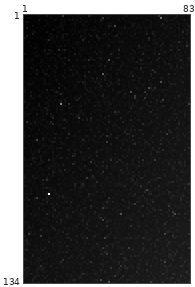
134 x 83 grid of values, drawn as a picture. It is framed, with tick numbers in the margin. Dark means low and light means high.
Mirror symmetry: none. Odd rows or columns: none. Histogram: skewed, a long tail of high values. Grain: fine. Slope: up to the bottom right. Stripes: none.
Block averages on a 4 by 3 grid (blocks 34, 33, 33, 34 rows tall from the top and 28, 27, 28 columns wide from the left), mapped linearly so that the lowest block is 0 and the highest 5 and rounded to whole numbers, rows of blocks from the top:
0 1 2 / 1 2 3 / 2 3 4 / 3 4 5
